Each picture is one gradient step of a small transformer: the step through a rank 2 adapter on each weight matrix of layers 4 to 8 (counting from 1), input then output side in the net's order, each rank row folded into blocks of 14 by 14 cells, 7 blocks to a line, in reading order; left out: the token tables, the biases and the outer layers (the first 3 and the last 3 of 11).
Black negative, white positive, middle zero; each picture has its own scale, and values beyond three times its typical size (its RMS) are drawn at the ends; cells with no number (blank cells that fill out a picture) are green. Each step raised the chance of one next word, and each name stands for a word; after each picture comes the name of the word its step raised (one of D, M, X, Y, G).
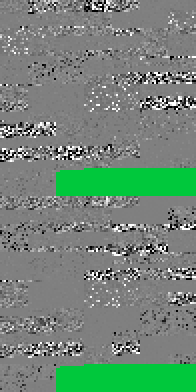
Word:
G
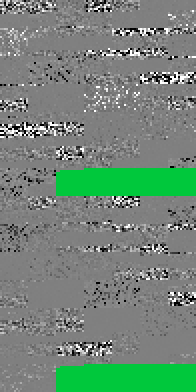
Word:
G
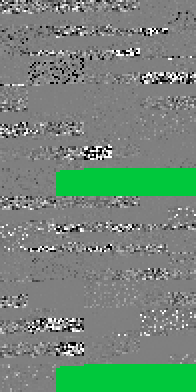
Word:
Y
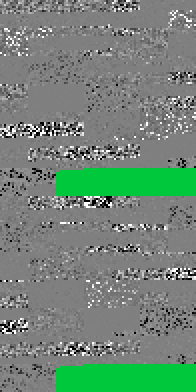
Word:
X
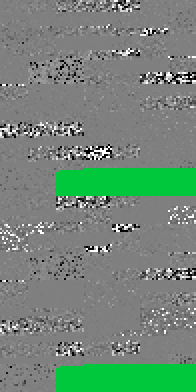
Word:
Y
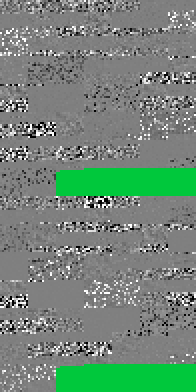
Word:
X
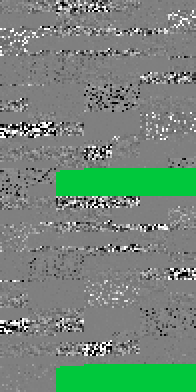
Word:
X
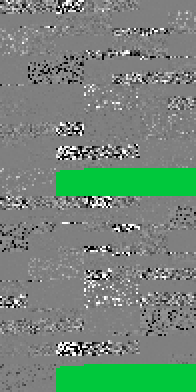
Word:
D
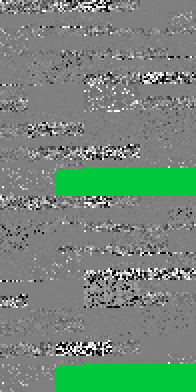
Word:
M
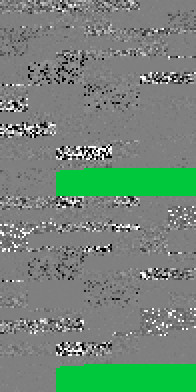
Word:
Y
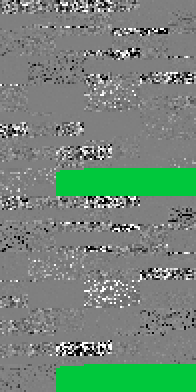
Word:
D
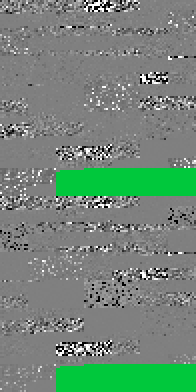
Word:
M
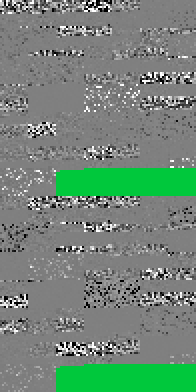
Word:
M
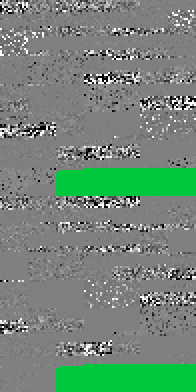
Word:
X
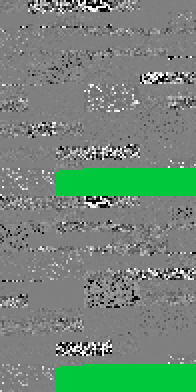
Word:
M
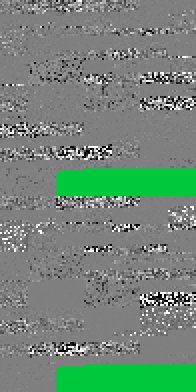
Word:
Y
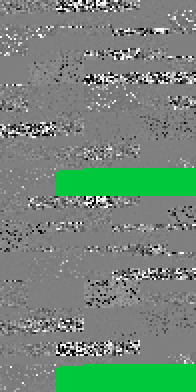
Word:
M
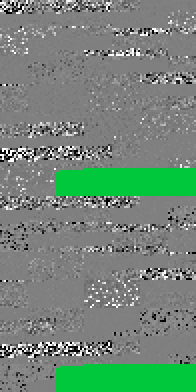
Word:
D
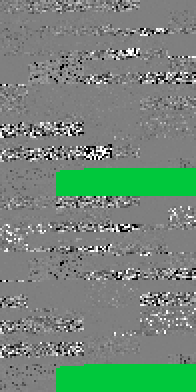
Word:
Y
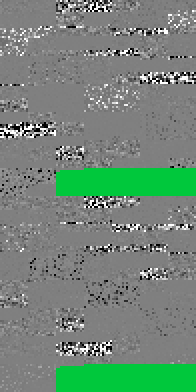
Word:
G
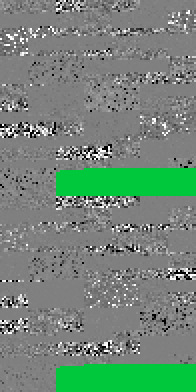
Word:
X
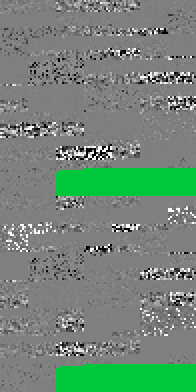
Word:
Y
